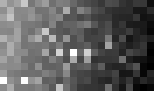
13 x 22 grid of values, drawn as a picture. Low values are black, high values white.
Fine speckle covers the field. The top right is the calmest part. There is an overall slope up to the left.
